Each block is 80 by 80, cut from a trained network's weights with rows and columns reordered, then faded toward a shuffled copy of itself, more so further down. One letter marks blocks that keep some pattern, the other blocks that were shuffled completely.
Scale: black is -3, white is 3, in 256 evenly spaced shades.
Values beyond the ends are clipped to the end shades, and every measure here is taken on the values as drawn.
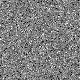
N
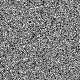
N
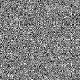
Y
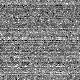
Y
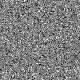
N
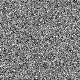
N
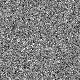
N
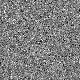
N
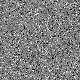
N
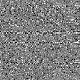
Y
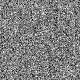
Y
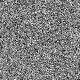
N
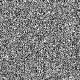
Y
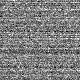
Y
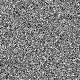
N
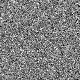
N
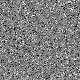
N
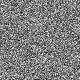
N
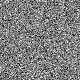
N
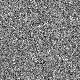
N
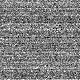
Y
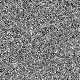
N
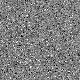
N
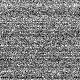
Y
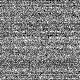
Y
